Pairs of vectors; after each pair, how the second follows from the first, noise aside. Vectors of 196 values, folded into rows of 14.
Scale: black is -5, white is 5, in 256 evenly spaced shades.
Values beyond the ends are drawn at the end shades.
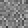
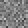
copied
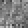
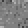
partly zeroed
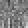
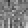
copied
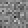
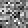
scaled up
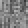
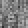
reversed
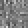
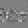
partly zeroed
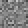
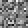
scaled up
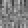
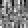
scaled up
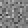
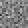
copied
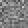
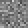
wrapped around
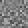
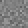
shrunk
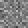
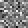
scaled up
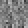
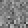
wrapped around
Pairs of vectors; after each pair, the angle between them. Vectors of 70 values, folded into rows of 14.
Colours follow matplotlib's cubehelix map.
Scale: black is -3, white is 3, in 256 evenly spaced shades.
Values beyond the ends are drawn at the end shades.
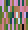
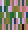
nearly parallel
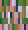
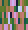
nearly parallel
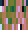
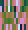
partly aligned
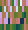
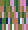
partly opposed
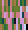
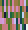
nearly opposite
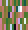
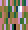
nearly parallel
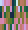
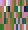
partly aligned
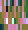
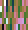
partly aligned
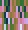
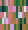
partly opposed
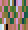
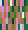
partly aligned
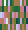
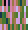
nearly opposite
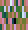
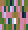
nearly opposite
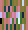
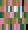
partly opposed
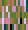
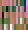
nearly opposite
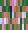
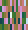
partly opposed
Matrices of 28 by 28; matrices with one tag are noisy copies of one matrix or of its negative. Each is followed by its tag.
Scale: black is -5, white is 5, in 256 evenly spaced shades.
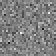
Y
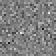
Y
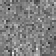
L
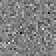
Y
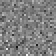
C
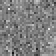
L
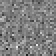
C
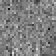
L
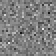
Y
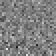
C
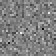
Y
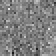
L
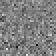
C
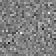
Y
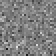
C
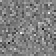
Y
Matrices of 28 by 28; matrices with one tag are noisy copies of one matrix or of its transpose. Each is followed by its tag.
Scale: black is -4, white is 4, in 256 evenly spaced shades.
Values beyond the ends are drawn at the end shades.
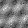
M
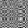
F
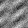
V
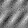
V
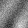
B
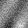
B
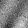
B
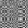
F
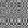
F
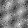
M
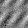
V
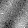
B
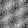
M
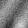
B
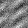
V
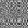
F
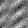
V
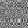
F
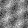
M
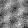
M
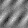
V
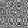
F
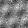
M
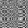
F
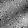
B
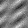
V
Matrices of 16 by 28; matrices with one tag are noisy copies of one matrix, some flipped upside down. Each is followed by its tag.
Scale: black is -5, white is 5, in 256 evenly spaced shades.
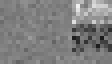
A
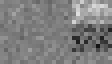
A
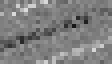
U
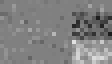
A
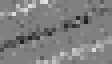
U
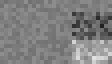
A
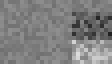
A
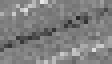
U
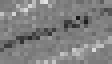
U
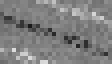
U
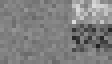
A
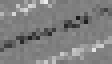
U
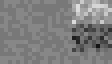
A
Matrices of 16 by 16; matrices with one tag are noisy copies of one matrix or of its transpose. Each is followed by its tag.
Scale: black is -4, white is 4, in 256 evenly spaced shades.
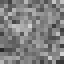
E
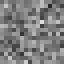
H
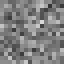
H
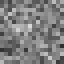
E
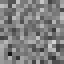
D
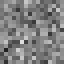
H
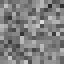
H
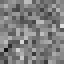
H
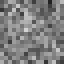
E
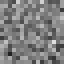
D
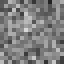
E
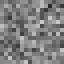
H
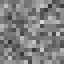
H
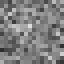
E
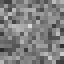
E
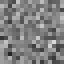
D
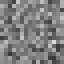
D
